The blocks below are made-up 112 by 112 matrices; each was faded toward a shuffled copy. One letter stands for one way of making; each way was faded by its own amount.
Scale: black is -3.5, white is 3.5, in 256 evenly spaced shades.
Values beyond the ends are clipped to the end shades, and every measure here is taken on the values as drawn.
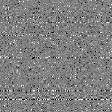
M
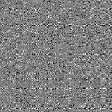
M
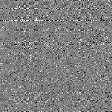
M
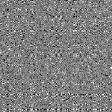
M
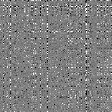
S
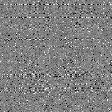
M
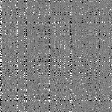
S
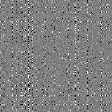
S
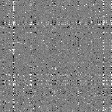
S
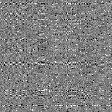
M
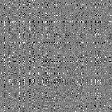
S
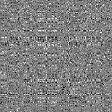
M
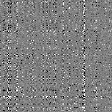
S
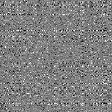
M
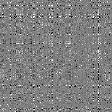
S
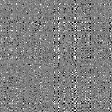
S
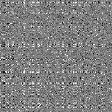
M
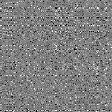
M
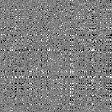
S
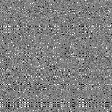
M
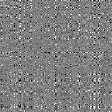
S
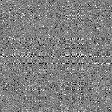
M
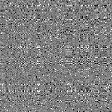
M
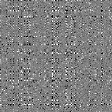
S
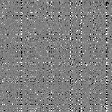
S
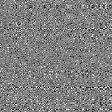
M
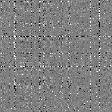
S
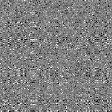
M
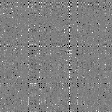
S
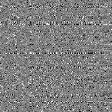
M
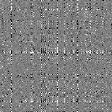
S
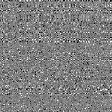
M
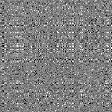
M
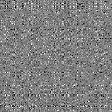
M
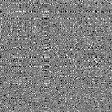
M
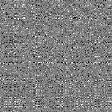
M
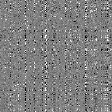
S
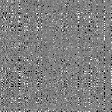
S
